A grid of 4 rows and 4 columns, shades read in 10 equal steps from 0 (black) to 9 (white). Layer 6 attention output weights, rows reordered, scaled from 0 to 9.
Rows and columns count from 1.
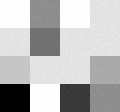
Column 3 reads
9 8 8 2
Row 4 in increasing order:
0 2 5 9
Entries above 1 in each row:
4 4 4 3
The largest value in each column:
9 9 9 8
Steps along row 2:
down up same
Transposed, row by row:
9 8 7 0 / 5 4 8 9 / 9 8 8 2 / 8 8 6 5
